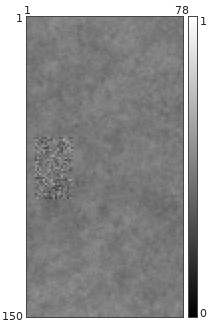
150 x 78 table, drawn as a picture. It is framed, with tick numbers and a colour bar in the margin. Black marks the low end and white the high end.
Slope: none. Odd rows or columns: none. Average level on the scale: 50%. Histogram: heavy tails on both sides. Odd patch: rougher, in the middle left. Roughest part: middle left.
